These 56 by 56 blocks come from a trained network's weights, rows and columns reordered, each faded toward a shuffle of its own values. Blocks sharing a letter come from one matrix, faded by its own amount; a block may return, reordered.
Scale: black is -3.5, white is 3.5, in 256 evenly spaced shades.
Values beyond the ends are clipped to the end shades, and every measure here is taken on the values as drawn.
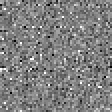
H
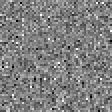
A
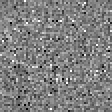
H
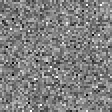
A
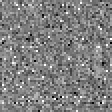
H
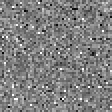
H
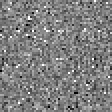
H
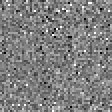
H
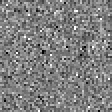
A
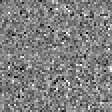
H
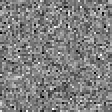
A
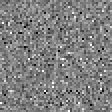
H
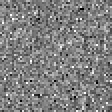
A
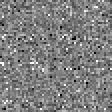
H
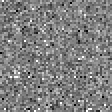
A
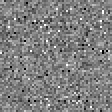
H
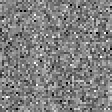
A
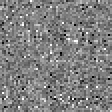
H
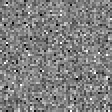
H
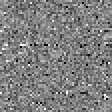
H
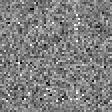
A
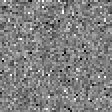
H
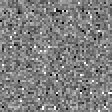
H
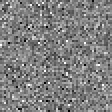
A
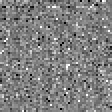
H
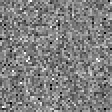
A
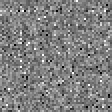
A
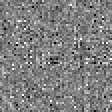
H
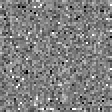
H
